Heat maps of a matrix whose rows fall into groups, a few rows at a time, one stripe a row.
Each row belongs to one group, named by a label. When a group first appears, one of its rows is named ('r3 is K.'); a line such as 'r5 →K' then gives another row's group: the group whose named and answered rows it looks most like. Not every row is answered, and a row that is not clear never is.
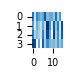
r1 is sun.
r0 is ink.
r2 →sun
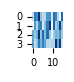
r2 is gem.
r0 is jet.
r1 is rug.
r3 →ink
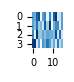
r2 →ink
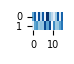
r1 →rug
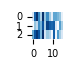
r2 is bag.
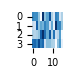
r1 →ink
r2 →rug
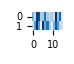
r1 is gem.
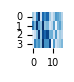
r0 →gem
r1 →bag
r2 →gem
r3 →rug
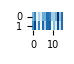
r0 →sun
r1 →sun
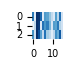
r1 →gem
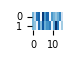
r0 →gem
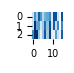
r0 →jet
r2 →jet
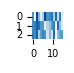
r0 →ink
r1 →bag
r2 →bag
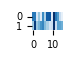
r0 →sun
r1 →bag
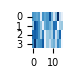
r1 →jet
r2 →bag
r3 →bag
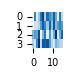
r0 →rug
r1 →rug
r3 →gem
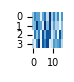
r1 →jet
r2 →rug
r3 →gem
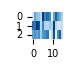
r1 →bag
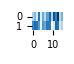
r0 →sun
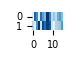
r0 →rug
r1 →gem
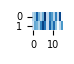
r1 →rug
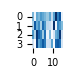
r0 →ink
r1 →bag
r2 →ink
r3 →ink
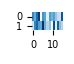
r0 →jet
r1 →bag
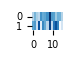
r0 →rug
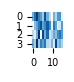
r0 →bag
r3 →ink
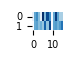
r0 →gem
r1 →rug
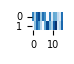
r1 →jet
